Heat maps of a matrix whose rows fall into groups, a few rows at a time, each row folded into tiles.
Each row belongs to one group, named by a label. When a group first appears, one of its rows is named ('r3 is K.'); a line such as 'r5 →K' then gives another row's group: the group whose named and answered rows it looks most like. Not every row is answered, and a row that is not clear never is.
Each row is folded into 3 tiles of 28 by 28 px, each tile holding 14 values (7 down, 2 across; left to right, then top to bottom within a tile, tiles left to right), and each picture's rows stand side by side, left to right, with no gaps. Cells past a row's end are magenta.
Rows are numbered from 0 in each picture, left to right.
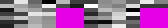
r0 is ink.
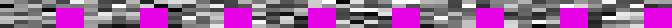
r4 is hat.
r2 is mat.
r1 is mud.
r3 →hat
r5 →mat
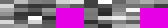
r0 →hat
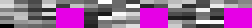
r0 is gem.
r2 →hat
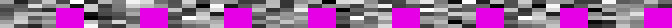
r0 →mud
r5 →mud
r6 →mat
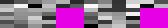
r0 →ink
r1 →gem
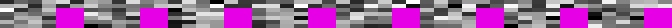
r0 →gem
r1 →gem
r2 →ink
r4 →mud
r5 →mat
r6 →gem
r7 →hat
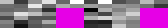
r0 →mud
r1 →ink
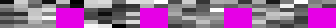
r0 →ink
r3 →mud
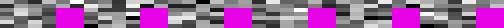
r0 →mud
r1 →gem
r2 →mud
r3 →ink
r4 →mud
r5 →gem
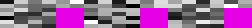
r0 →hat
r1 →hat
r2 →hat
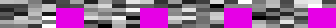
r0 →mat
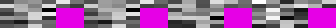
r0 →ink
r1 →ink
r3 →mud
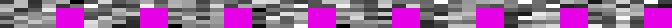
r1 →hat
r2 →gem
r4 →gem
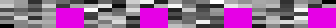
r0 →gem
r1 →gem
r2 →hat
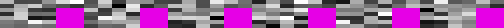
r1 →mat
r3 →ink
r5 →ink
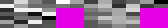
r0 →hat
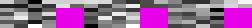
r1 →mat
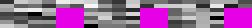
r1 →gem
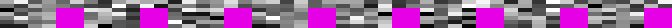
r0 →mat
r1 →mud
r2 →hat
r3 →mat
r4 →mat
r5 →mud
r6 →gem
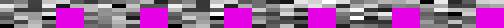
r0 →gem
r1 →ink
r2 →gem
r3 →mud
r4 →mud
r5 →hat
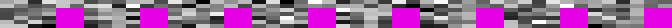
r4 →ink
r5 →mat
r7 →gem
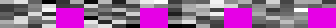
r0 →mat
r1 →hat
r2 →mud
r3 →gem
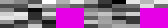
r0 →mud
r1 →mud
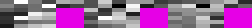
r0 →mat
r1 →mat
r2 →ink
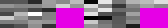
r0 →mud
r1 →hat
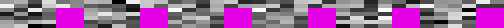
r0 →hat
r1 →mud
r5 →ink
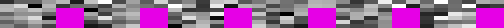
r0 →ink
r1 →mat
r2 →gem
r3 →hat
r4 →mud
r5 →mat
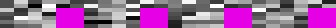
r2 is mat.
